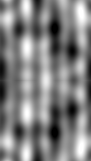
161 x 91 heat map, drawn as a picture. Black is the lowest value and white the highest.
There is no overall slope. No lone cell stands out from its neighbours. On average the colour sits 50% of the way up the scale. No seam splits the table. Stripes running up and down repeat 5 times from left to right. The top and bottom halves mirror each other.
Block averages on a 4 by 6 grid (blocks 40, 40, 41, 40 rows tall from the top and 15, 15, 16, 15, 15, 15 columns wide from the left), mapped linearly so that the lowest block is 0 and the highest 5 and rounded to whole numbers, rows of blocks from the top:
331035
144212
144212
331035
